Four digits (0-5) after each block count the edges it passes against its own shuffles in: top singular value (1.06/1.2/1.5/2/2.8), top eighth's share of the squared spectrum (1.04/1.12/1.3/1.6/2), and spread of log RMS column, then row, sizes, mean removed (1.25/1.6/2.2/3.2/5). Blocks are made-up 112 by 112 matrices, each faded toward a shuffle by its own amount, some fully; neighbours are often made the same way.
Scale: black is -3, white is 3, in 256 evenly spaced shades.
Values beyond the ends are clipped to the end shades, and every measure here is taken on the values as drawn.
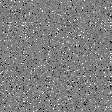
3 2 1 1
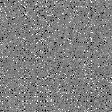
4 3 2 2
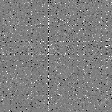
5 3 2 1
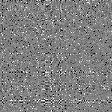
4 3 2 2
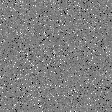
2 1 0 0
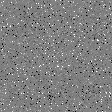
2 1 0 0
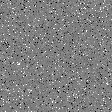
0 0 0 0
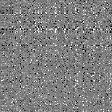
4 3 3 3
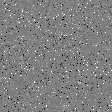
0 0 0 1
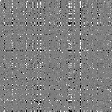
5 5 3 3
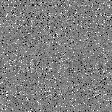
3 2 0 2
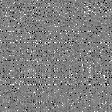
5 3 2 3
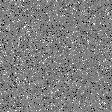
2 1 0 0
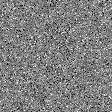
0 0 0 0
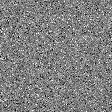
0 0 0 0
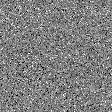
0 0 0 0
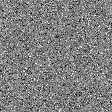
0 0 0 0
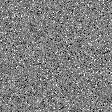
0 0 0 0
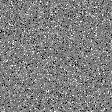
2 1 0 0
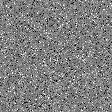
2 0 0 0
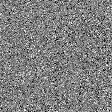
0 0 1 0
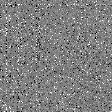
1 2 2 1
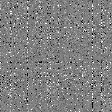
2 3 3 2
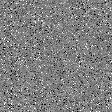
1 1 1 1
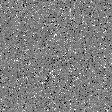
1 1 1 0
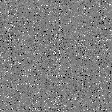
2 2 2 1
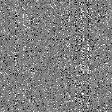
2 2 3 2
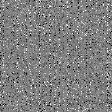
2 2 3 2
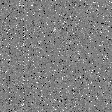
2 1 1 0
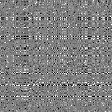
5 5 3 4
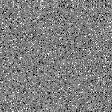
4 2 1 1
